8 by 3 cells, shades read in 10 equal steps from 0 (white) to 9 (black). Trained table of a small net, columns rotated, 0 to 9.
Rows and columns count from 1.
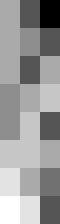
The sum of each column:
20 27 40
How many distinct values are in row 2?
3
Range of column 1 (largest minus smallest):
4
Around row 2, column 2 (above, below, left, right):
6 6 3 6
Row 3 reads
3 6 3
